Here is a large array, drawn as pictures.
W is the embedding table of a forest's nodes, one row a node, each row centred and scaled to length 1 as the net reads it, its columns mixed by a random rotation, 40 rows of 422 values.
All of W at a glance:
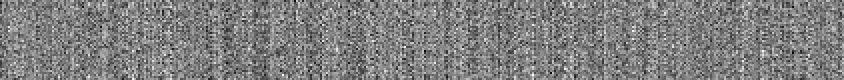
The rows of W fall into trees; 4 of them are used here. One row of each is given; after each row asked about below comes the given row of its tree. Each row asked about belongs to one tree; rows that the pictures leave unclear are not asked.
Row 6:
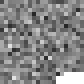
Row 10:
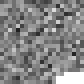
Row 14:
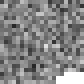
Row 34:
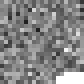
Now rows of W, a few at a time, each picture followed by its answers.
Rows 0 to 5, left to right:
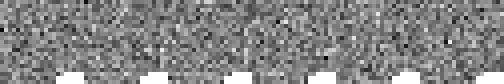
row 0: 6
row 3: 34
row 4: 14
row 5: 6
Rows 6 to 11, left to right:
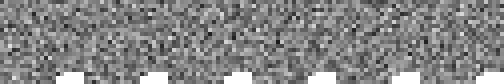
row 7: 6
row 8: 34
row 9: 6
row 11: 14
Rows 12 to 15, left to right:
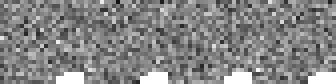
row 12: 34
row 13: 6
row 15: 6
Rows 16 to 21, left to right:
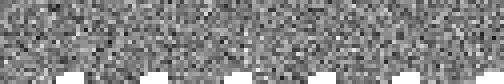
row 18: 34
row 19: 6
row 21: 14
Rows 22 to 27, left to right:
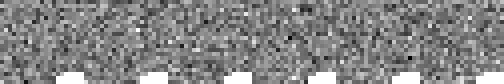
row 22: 6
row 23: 10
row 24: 6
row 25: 34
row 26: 34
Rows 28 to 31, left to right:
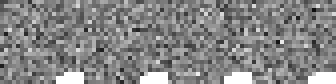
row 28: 34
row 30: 34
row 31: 6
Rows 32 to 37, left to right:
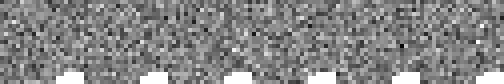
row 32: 14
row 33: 34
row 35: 10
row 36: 6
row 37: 34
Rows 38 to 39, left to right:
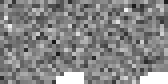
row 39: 34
